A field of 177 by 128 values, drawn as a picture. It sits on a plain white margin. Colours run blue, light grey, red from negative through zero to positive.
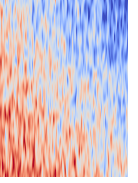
The field climbs toward the bottom left. Neither half mirrors the other. The grain runs up and down. The ninth with the lowest average is the top right.
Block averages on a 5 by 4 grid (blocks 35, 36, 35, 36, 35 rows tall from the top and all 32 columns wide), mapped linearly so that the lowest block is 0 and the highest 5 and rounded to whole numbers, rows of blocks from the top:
3210
3311
4322
5432
5443
